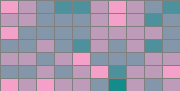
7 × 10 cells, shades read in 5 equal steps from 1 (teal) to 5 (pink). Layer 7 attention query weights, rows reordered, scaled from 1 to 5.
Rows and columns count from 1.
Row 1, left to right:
5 4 3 2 2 4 5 4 3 2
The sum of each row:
34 35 36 31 37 37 37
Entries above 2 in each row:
7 9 10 8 10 9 9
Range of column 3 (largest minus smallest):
2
